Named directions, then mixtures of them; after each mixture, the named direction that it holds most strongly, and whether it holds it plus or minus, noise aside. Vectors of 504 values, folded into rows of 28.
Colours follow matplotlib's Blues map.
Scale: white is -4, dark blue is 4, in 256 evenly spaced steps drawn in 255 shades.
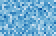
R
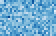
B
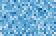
R, plus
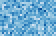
R, plus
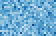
R, minus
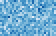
B, plus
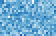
B, minus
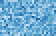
B, minus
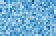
B, plus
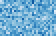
B, plus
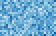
R, minus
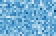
B, minus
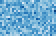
B, minus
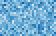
R, minus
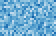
R, minus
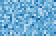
R, minus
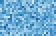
B, minus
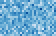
R, plus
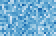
R, plus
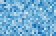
B, plus
